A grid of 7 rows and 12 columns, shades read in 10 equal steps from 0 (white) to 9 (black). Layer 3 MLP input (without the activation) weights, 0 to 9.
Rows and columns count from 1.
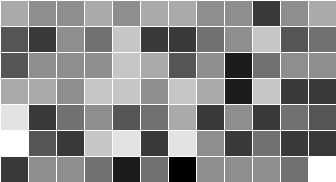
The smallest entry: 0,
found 2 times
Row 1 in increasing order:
3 3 3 3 3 4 4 4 4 4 4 7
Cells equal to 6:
7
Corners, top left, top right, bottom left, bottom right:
3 3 7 0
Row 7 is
7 4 4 5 8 5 9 4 4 4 5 0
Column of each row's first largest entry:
10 2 9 9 2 3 7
